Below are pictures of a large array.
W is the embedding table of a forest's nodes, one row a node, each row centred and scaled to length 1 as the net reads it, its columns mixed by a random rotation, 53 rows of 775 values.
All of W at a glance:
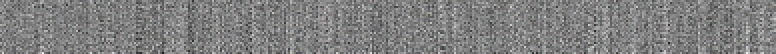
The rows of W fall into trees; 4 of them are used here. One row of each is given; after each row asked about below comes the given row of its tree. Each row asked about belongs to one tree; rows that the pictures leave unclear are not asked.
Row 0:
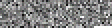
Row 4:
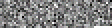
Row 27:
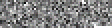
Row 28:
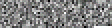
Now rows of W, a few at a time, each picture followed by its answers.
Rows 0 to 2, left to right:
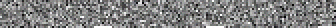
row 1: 27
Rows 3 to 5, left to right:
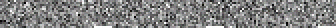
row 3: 27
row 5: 28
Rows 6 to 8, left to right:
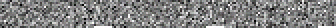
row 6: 0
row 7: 0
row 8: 28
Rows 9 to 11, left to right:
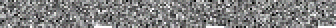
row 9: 27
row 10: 4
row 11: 28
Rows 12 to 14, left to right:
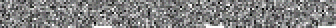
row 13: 27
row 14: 28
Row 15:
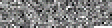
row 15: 0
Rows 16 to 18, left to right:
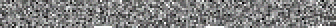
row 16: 0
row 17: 4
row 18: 4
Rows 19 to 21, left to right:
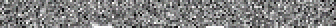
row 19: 27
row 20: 0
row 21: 4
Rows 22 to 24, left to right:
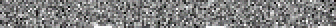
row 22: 27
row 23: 28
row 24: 4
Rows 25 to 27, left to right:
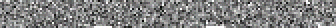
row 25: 4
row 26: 28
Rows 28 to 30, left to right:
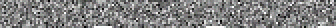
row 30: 4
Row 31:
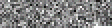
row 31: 4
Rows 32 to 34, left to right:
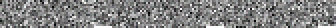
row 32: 27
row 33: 27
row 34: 28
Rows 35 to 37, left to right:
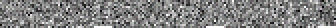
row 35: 0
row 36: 0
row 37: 4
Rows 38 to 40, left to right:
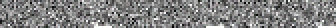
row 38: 27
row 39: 27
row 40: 27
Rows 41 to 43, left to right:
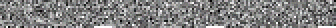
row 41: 0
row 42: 4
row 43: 4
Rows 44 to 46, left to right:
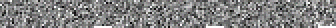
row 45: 28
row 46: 27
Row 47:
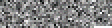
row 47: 27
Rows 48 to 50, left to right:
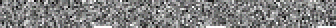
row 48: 27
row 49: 4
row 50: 4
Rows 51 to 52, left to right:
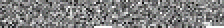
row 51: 0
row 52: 27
